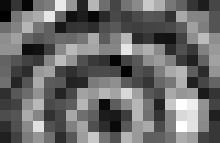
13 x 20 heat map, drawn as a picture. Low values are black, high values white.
Average level on the scale: 40%. Ninth with the highest average: bottom right. Odd patch: higher, in the bottom right. Rings: centred on the bottom middle.
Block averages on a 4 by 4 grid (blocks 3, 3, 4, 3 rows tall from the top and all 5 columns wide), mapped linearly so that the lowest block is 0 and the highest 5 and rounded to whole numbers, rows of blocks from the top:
2 0 1 2
1 4 3 2
2 1 2 4
2 2 2 5
